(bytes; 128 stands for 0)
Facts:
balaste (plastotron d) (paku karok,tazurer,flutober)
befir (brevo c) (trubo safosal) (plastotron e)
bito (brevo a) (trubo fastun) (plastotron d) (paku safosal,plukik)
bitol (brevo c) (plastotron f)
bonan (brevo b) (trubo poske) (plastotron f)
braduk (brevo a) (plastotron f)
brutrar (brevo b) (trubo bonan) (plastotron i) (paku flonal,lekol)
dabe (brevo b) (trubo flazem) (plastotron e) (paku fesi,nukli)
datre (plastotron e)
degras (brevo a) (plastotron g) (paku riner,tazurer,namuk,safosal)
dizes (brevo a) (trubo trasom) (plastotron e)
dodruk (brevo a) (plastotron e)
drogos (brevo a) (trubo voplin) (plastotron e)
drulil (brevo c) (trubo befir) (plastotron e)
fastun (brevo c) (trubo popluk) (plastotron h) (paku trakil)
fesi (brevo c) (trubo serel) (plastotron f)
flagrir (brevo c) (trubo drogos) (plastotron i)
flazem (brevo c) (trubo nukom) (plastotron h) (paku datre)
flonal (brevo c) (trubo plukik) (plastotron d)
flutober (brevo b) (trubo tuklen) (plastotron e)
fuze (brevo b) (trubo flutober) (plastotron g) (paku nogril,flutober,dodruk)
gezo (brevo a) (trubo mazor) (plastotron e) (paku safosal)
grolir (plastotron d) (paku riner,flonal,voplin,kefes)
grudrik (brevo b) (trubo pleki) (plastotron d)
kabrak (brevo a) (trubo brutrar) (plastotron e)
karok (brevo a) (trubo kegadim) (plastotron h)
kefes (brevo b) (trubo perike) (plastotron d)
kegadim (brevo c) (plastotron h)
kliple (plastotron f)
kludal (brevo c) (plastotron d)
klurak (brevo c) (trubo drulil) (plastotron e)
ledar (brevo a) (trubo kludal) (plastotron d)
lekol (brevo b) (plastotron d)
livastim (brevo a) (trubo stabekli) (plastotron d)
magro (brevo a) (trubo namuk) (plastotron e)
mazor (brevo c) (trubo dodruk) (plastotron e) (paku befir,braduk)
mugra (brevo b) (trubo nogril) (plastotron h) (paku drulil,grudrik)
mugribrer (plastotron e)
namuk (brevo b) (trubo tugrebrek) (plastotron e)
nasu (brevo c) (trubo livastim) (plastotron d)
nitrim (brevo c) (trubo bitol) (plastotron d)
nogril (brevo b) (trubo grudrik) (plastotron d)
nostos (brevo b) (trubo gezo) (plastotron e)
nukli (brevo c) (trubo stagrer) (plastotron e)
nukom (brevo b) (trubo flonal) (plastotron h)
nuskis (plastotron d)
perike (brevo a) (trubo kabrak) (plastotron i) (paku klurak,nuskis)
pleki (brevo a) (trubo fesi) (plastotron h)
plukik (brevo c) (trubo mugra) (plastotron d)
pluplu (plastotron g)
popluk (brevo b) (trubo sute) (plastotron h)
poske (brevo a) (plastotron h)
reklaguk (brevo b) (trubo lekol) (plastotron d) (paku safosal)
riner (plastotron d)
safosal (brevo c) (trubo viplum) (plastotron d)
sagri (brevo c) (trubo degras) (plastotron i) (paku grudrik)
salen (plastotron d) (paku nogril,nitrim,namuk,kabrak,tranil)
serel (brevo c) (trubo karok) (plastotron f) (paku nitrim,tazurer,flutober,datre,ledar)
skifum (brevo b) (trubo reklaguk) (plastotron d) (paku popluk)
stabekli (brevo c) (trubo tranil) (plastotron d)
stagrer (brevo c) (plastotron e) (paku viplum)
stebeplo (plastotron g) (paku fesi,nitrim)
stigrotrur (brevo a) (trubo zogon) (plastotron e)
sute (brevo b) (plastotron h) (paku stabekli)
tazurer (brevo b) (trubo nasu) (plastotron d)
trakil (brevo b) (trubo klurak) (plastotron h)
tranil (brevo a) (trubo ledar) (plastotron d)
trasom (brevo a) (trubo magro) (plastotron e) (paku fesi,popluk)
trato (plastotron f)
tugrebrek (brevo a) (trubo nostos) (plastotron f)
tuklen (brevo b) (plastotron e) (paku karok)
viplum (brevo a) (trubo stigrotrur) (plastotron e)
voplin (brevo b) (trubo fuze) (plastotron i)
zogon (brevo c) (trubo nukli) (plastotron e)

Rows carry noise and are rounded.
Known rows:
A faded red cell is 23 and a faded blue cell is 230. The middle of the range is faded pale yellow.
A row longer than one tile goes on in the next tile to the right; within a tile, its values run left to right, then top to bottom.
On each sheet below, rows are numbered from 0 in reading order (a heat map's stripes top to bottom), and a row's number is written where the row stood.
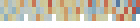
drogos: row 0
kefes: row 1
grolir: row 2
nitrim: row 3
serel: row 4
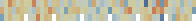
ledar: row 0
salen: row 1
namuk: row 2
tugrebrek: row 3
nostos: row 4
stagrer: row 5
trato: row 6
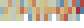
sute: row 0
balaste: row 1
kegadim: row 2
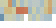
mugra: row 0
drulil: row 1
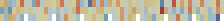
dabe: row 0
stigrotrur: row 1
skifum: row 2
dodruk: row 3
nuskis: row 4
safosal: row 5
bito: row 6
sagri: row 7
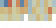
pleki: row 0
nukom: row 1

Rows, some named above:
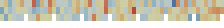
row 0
klurak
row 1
nitrim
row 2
drulil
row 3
skifum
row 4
lekol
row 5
bonan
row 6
dodruk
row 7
nogril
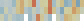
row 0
drulil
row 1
skifum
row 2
stebeplo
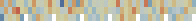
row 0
tuklen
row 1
trakil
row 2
nukli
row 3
befir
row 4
salen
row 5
nasu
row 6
trasom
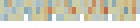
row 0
tugrebrek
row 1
fuze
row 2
nostos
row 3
brutrar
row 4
livastim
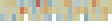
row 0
plukik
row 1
gezo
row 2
tranil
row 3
ledar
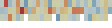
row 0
reklaguk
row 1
sute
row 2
mugra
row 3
bitol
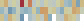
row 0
dizes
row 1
flutober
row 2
stebeplo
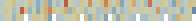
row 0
stabekli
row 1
fuze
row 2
poske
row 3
flagrir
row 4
klurak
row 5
viplum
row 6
braduk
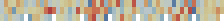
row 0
perike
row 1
grudrik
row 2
flonal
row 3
karok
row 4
tazurer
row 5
degras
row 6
serel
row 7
kludal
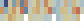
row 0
fesi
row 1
voplin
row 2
popluk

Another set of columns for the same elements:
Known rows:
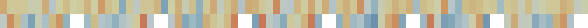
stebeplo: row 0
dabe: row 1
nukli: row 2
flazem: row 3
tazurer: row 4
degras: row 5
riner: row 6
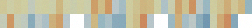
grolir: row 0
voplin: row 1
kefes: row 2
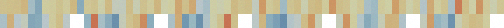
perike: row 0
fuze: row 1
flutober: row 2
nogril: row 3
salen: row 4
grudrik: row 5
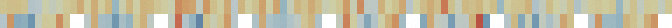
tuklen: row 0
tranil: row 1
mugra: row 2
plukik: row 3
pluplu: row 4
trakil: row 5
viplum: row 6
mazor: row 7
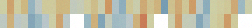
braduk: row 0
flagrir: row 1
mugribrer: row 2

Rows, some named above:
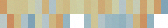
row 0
stebeplo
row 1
skifum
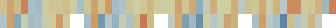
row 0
drulil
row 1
befir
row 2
stigrotrur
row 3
pleki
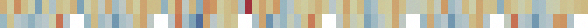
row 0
dabe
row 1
livastim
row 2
karok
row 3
befir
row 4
braduk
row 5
livastim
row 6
balaste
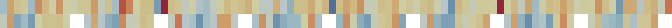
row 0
grudrik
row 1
kegadim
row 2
balaste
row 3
bito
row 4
sute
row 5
serel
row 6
safosal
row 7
fesi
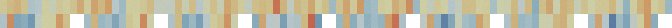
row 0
tuklen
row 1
namuk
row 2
bonan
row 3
trakil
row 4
nitrim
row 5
gezo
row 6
kludal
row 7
reklaguk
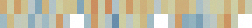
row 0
trasom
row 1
poske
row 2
brutrar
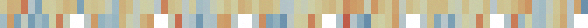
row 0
dizes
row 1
stagrer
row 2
balaste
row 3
tuklen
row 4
mugra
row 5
nostos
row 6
sagri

